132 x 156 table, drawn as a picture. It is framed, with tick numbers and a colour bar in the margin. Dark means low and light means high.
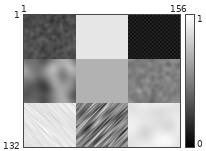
It is made of 3 by 3 panels. Panel 1,1: low, blotchy, faint in contrast. Panel 1,2: very high, flat. Panel 1,3: very low, checkered, faint in contrast. Panel 2,1: middling, smooth, strong in contrast. Panel 2,2: high, flat. Panel 2,3: middling, blotchy, faint in contrast. Panel 3,1: very high, slanting down to the right, faint in contrast. Panel 3,2: middling, slanting up to the right, strong in contrast. Panel 3,3: very high, smooth, faint in contrast.
